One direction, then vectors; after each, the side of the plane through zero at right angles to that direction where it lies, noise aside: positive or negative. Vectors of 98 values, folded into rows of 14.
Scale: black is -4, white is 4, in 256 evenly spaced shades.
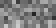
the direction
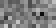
positive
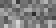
positive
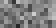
negative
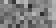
negative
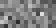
negative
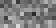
positive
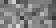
positive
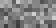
negative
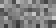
negative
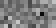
positive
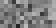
negative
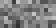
negative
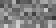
positive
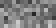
positive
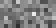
negative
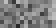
negative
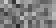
negative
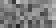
negative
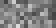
positive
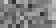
negative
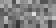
negative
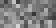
positive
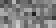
positive
